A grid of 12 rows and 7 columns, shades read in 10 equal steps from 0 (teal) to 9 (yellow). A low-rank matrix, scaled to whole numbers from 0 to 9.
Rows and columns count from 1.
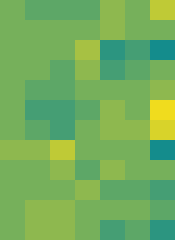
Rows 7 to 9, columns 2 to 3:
3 2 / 5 7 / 4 5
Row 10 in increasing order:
2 3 3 4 4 4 5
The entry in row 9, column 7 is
4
